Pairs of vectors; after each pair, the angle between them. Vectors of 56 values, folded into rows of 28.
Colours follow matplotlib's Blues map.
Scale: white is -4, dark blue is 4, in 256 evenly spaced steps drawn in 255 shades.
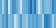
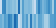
partly opposed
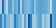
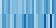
partly aligned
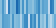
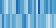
partly aligned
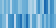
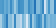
nearly opposite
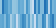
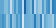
partly opposed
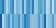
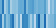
partly aligned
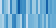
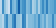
nearly parallel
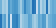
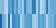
nearly parallel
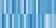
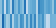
nearly parallel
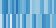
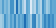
partly aligned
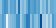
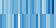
orthogonal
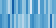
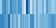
partly aligned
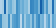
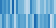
orthogonal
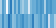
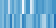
orthogonal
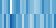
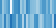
nearly parallel
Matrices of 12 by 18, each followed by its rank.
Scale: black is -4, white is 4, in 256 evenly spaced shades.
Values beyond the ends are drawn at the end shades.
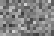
full rank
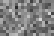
full rank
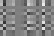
one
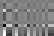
one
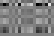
one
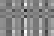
one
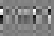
one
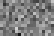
full rank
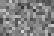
full rank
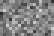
full rank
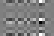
one
